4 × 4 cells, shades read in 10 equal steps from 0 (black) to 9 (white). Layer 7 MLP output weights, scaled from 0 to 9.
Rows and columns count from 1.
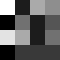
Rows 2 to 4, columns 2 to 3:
4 1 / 6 1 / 2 2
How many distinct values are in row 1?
4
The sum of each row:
21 8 19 6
